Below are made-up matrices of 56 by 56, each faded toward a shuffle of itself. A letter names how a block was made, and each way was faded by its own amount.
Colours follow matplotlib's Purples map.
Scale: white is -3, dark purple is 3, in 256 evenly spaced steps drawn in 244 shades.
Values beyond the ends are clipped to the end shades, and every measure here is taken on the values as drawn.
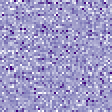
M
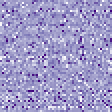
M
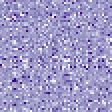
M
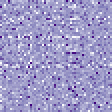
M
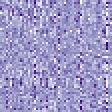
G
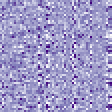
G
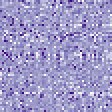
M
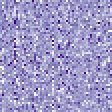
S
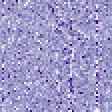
S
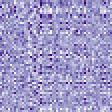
G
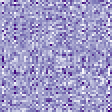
G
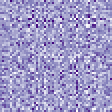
G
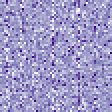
S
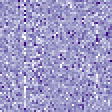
S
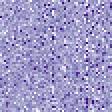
S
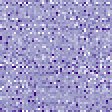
M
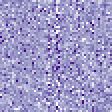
S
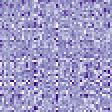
G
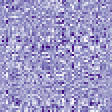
G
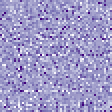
M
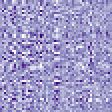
G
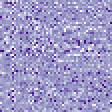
M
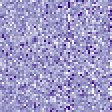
S
